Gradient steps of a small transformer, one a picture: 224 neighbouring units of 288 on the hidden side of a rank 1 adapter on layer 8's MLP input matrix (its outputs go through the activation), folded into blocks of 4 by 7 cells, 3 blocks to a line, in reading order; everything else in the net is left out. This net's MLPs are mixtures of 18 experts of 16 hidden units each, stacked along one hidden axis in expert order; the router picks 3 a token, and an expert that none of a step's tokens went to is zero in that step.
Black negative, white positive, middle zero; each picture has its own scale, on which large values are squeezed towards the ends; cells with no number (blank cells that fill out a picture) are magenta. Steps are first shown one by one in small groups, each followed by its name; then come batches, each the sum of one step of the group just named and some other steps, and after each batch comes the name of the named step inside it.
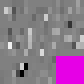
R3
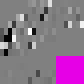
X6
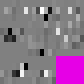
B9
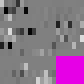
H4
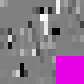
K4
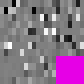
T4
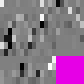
X6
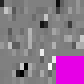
R3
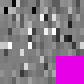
T4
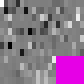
H4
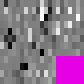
B9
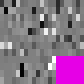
T4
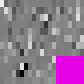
R3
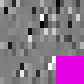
T4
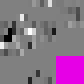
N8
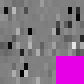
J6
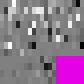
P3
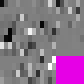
N8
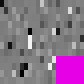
J6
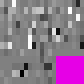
P3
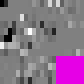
N8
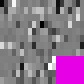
P3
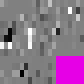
N8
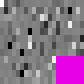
J6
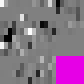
N8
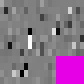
J6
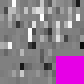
P3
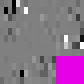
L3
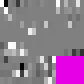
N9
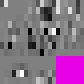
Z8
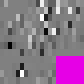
Z8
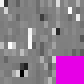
N9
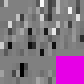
Z8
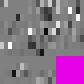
Z8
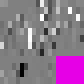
Z8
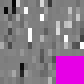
L3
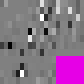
Z8
